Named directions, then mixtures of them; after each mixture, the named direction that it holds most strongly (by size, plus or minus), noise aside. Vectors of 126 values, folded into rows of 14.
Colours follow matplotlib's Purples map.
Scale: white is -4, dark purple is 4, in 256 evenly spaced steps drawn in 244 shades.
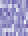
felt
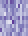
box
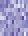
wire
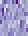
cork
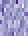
cork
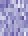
wire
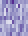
box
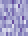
felt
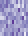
wire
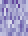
cork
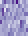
cork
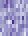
box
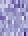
wire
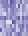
box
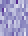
wire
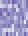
felt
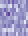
felt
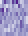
cork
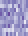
felt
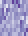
cork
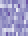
felt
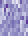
cork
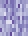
box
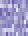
felt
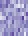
wire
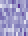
felt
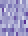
felt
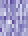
box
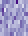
cork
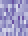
felt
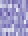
felt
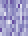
box
